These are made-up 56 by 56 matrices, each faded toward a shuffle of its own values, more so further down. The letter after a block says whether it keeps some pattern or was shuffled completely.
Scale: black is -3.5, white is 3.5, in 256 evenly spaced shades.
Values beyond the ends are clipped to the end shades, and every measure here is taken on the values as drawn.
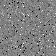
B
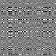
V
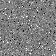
B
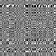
V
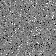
B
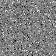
B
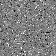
B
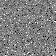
B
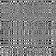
V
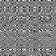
V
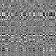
V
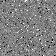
B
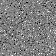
B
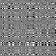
V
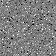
B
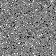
B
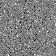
B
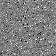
B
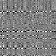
V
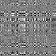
V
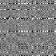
V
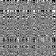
V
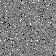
B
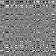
V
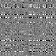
V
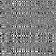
V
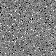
B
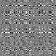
V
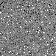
B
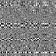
V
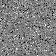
B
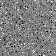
B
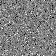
B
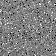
B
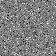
B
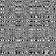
V
